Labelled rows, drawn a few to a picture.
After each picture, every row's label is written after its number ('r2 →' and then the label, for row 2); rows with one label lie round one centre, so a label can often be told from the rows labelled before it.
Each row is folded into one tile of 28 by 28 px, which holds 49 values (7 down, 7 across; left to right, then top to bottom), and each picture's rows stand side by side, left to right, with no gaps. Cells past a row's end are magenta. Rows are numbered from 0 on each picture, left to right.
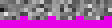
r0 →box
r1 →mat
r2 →mat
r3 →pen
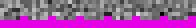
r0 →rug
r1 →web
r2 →mat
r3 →box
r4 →web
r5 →box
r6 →box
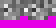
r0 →pen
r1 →pen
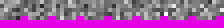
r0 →rug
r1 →mat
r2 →web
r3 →box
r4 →web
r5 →web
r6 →pen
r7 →pen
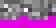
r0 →pen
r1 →box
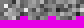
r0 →pen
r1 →mat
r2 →box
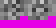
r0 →mat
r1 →mat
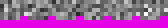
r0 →web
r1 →rug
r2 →box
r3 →mat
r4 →web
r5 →pen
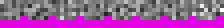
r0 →box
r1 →rug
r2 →web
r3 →box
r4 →mat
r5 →box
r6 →web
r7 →pen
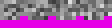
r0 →mat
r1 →rug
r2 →web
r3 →web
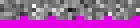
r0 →box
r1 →pen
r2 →rug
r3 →web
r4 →pen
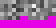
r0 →mat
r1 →pen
